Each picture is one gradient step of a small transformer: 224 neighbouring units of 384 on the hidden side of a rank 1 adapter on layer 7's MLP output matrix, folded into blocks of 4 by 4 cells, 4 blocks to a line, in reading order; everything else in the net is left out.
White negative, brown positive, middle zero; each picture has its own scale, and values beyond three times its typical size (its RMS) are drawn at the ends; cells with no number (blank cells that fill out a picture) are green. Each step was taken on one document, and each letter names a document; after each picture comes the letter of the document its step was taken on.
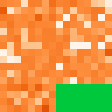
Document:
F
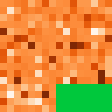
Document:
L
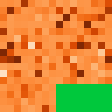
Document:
F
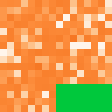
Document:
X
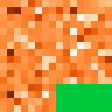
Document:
F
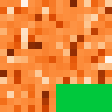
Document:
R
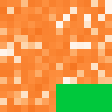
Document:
L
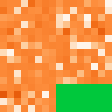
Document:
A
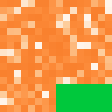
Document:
A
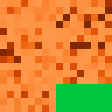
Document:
X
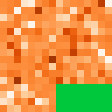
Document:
A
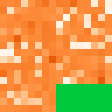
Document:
L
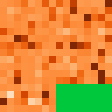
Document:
L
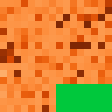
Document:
X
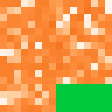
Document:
A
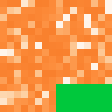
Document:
A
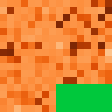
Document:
F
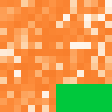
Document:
R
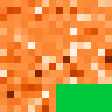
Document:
F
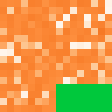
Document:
L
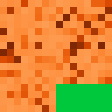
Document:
F
